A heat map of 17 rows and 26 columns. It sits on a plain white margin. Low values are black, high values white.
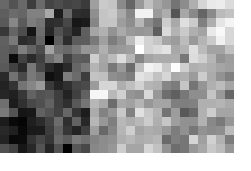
Ninth with the lowest average: bottom left. Ninth with the highest average: top right. Seam: vertical, 40% of the way across, the right part higher. Average level on the scale: 50%.
